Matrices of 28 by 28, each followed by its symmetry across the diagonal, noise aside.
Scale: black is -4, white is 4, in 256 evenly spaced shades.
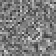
symmetric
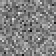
symmetric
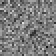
symmetric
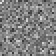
symmetric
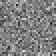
antisymmetric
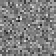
antisymmetric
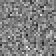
neither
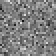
antisymmetric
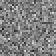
neither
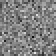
neither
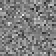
neither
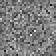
symmetric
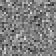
antisymmetric
